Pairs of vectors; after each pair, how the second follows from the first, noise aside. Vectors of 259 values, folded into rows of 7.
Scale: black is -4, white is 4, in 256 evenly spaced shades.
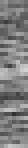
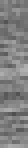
shrunk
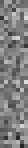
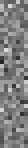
wrapped around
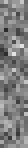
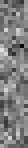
negated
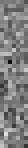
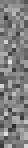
sign-scrambled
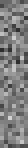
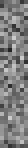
copied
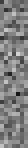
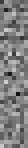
copied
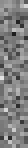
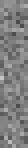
shrunk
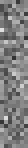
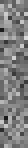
negated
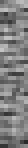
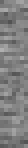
shrunk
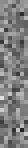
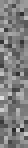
copied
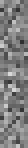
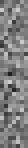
negated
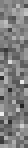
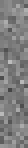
shrunk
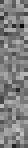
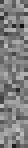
copied
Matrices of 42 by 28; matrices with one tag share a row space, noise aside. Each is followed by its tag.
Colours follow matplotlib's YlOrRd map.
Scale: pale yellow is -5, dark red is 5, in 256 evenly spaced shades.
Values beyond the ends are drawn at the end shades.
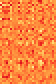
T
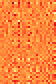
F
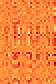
F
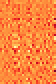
F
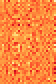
F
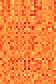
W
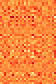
W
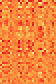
T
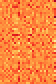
F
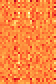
F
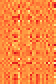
F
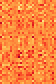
T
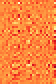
F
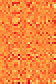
F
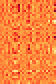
F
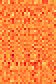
W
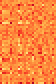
T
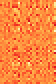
F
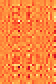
F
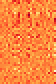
F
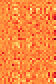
F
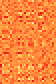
T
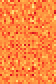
W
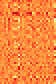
F
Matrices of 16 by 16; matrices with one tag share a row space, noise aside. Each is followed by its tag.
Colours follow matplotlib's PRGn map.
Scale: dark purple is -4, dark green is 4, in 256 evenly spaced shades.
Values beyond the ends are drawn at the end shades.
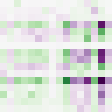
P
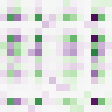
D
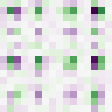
D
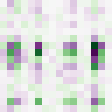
D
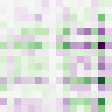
P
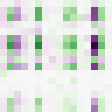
D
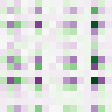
D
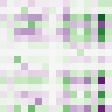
P
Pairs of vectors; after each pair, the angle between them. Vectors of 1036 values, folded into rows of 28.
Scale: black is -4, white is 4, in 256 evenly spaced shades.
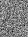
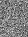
nearly opposite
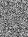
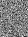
partly aligned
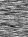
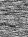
nearly parallel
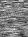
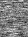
nearly parallel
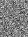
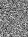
orthogonal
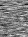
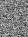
partly opposed
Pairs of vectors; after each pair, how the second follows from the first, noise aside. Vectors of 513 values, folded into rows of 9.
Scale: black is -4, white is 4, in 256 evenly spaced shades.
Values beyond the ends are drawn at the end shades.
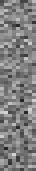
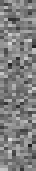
shuffled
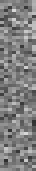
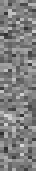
shuffled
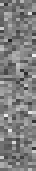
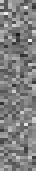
shuffled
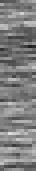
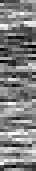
scaled up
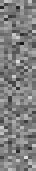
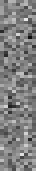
shuffled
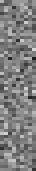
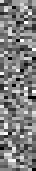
scaled up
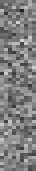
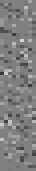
partly zeroed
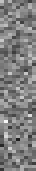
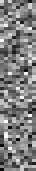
scaled up
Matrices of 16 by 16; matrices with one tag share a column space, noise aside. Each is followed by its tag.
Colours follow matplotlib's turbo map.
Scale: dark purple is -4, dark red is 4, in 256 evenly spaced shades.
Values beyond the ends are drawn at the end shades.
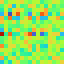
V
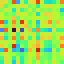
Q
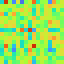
Q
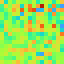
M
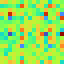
V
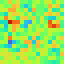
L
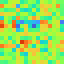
L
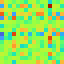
V
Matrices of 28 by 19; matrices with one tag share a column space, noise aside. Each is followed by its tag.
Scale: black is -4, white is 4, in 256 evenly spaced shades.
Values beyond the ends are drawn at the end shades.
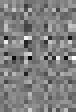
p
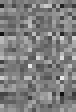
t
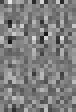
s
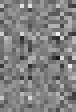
t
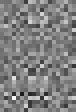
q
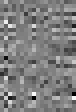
q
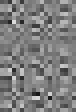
q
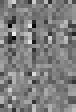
s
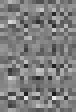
q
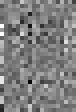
s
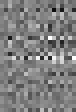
p
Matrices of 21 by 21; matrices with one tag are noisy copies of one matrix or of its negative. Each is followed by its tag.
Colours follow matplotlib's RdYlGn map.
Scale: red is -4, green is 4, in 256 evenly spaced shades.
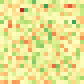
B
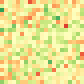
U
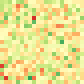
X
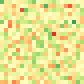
B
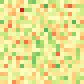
B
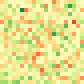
B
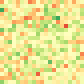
U
